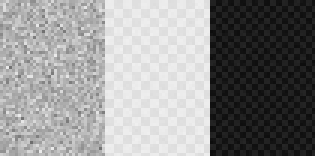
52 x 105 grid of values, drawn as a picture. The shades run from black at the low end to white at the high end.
The table splits into one row of 3 panels. Panel 1,1: high, fine-grained. Panel 1,2: very high, checkered, faint in contrast. Panel 1,3: very low, checkered, faint in contrast.
